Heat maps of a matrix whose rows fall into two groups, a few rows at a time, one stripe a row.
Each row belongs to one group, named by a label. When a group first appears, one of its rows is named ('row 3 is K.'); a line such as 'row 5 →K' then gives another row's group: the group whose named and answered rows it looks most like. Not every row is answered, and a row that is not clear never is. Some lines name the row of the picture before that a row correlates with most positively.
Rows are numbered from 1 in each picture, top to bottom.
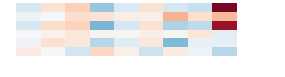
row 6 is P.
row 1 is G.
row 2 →G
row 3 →G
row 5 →G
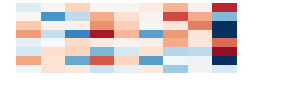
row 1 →G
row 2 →P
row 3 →P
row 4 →P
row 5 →G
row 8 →G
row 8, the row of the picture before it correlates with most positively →5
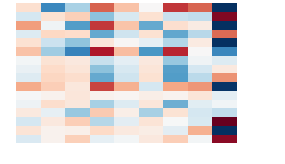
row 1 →P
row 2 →G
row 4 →G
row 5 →P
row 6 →P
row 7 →G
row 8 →G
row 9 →G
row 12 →G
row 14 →G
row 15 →P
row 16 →G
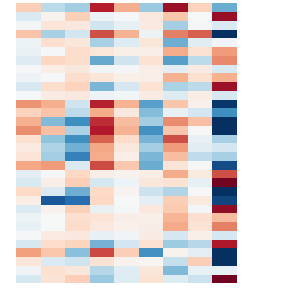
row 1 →P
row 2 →G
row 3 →G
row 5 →G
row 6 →G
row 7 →G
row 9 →G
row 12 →P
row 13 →P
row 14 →P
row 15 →P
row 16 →P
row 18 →P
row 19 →P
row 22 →P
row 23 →P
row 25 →G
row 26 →G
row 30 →P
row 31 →G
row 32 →G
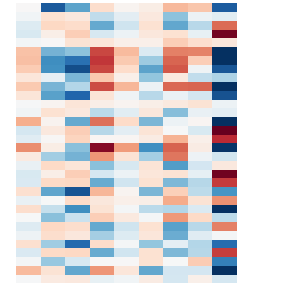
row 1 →P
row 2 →G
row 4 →G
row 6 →P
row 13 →G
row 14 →P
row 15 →G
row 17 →P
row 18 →P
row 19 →G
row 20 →G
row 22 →P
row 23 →G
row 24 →P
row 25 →P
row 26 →G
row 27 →G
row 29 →G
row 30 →P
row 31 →P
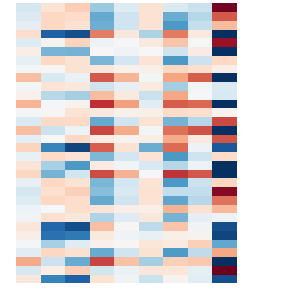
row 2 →G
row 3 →G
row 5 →G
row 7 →G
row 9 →P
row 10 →G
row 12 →P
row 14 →G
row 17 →P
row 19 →P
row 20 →P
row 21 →G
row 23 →G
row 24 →G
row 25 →G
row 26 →P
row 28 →P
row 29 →G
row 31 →G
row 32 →P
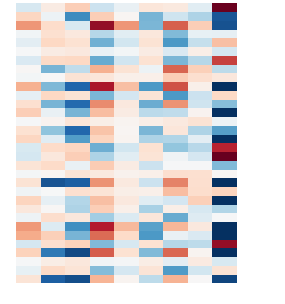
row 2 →P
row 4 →G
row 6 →G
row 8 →P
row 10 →P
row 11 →G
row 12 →P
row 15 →P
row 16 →P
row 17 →G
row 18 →G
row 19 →P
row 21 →P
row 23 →P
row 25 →G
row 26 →P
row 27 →P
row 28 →G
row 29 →P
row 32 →P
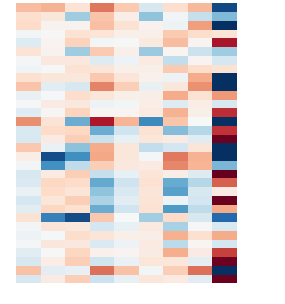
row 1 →P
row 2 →P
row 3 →P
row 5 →G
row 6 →P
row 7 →G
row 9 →P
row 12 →G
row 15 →G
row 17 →P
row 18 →P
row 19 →P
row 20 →G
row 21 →G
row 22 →G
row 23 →G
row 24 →G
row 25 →P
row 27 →G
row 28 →G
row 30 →G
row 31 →P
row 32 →G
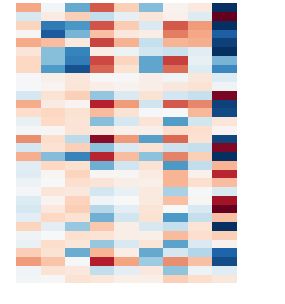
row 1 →P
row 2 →G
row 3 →P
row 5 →P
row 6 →P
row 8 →P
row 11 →G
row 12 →P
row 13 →P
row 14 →G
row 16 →P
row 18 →P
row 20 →G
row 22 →G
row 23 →G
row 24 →G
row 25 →G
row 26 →P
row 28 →G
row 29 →P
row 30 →P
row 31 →G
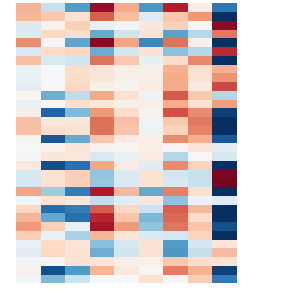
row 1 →P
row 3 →G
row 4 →G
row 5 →P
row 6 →G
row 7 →P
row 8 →G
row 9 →G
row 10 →G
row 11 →P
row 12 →G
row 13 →P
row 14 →P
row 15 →P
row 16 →P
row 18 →G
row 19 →P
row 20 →G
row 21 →G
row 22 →P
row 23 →G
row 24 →P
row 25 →P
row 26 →P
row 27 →P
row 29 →G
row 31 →P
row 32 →P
